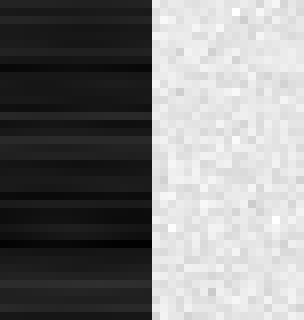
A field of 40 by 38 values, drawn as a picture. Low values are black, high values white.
It is made of 1 by 2 panels. Panel 1,1: very low, streaked across, faint in contrast. Panel 1,2: very high, fine-grained, faint in contrast.
